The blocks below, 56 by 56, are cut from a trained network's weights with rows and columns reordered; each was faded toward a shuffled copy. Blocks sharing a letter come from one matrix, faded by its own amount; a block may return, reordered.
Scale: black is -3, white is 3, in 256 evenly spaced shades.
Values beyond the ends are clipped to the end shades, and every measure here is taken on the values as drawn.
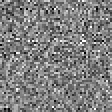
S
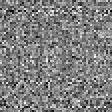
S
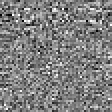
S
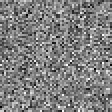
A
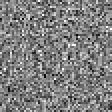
A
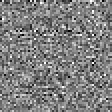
S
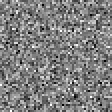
A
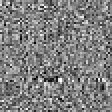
S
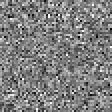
A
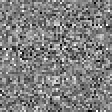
S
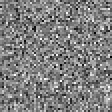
A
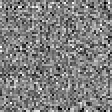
A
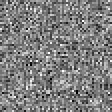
A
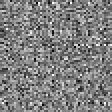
S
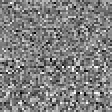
S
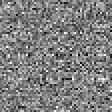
S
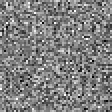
A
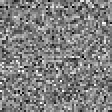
A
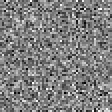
S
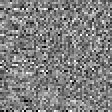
S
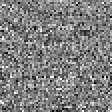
A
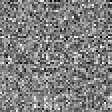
S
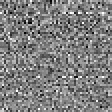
S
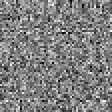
A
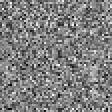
S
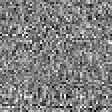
S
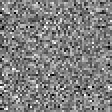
S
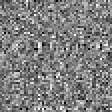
S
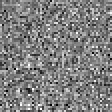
S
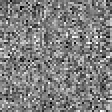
A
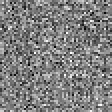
A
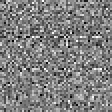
S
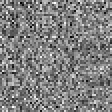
S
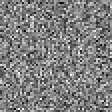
A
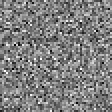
A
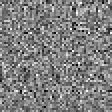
S
